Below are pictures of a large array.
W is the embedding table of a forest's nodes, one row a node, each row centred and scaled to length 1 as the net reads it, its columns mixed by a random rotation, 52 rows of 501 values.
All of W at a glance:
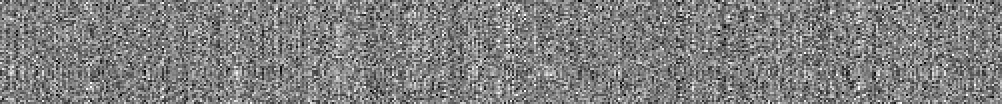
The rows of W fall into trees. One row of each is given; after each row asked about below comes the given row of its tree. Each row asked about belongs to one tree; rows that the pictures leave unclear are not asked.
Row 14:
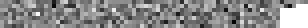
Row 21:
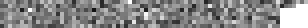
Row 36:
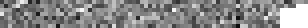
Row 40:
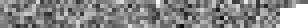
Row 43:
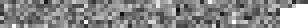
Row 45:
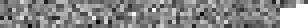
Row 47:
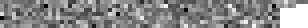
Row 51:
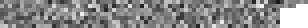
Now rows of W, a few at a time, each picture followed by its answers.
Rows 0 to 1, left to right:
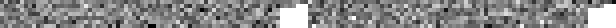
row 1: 43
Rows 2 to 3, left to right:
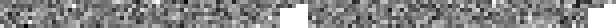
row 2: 40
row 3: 51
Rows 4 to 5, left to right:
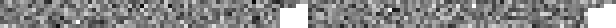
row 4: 51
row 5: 47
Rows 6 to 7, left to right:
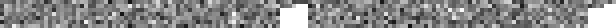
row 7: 21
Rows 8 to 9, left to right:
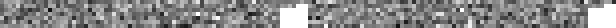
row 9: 45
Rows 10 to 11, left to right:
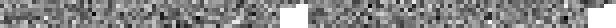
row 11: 51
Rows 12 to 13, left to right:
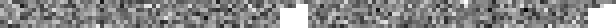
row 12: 14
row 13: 40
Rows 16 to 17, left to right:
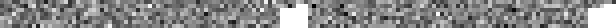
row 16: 14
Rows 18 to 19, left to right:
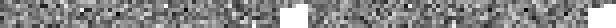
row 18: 47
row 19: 40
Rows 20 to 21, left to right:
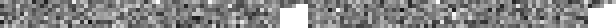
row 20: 43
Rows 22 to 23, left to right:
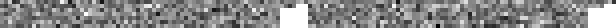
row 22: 14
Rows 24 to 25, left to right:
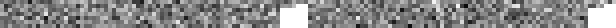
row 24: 36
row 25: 21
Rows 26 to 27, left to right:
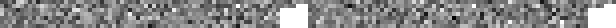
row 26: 36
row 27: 47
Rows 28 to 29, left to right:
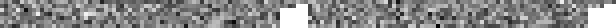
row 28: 14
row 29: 43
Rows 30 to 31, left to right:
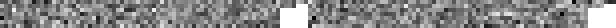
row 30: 45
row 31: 43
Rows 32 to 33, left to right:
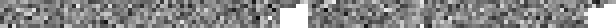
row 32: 51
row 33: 36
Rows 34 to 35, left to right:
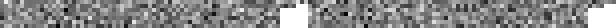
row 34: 21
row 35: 36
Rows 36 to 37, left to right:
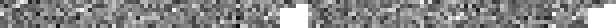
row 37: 36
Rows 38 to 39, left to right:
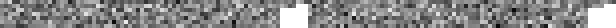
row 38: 14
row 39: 36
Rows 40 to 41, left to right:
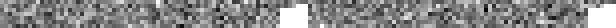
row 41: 43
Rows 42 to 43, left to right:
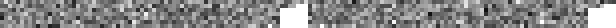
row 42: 21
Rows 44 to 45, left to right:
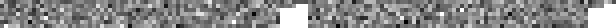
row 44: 43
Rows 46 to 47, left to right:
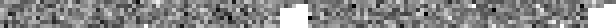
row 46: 40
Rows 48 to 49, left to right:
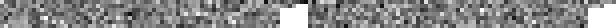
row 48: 43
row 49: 45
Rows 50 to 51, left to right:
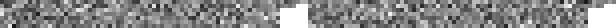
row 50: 36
